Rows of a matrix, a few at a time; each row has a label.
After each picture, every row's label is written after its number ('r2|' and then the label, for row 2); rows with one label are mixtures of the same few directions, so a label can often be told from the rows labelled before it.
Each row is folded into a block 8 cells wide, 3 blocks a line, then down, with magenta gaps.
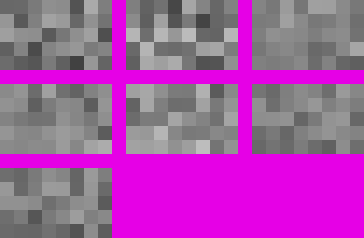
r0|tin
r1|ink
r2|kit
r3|kit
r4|tin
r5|tin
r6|tin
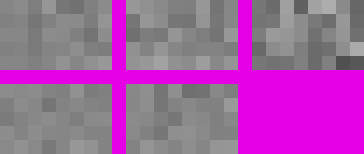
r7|kit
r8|tin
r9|kit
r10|tin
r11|kit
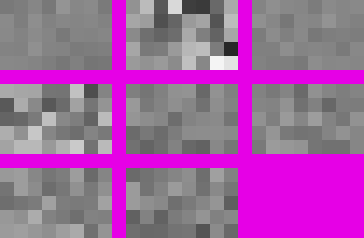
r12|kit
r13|kit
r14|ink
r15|tin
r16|tin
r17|ink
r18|tin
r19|tin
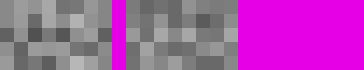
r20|ink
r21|ink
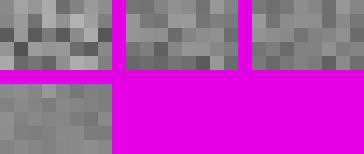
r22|ink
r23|tin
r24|tin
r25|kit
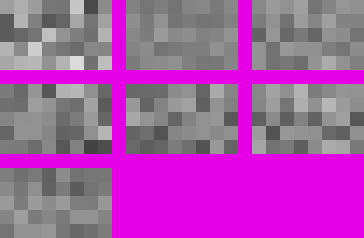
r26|tin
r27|ink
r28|ink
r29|kit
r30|tin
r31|ink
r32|ink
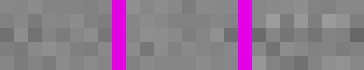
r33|ink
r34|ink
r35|ink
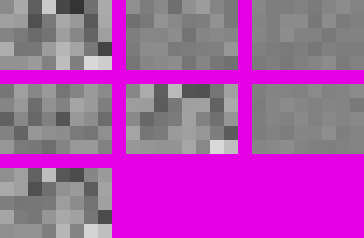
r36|kit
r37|kit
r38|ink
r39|ink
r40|kit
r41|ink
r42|kit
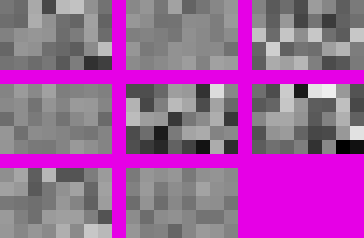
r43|kit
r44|kit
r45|ink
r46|ink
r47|tin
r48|kit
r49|kit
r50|ink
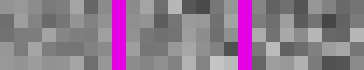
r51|tin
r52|kit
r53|ink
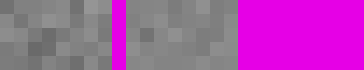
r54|tin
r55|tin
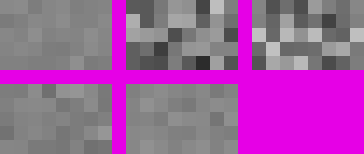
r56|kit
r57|tin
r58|ink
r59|kit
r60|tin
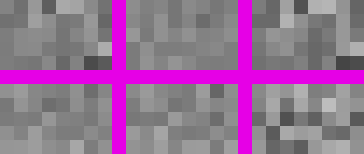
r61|kit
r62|ink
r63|kit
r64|tin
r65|tin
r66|ink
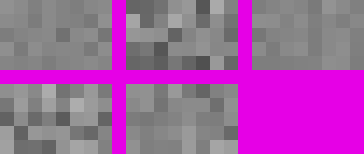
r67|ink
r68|tin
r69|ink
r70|ink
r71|kit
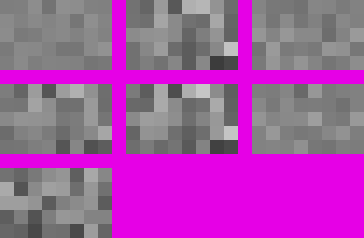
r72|kit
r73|kit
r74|ink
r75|kit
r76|kit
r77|ink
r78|tin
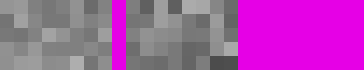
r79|tin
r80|kit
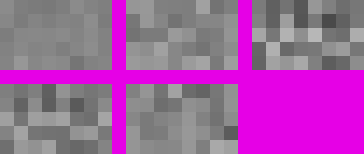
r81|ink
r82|tin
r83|ink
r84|ink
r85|kit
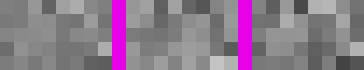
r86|kit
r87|kit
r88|kit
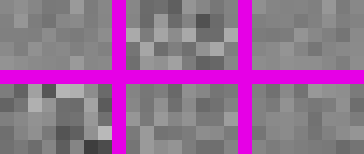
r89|tin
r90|ink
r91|tin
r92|kit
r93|ink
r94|kit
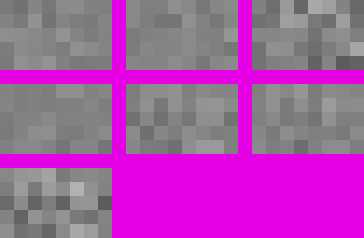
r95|ink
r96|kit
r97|kit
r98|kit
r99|ink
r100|ink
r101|ink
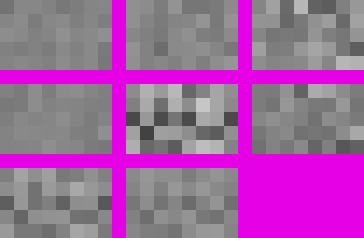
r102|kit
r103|kit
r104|kit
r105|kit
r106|ink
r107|kit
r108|ink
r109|ink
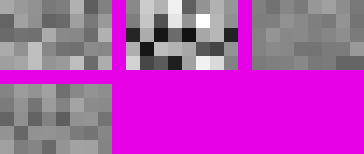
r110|tin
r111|ink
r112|kit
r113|ink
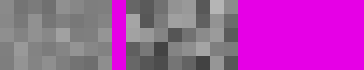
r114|ink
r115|tin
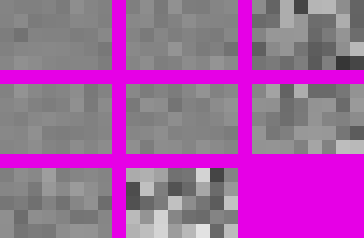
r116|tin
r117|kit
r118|kit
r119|tin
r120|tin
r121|kit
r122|ink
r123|tin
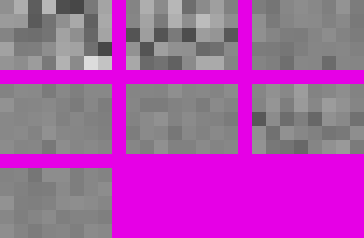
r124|kit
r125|ink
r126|tin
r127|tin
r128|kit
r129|ink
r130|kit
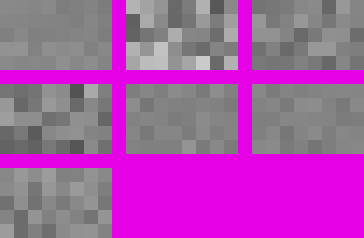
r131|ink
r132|tin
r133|tin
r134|tin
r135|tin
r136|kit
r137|ink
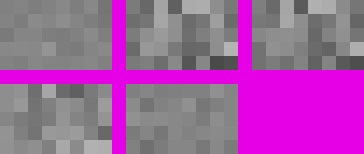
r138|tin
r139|kit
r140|kit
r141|kit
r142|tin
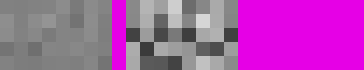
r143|tin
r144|ink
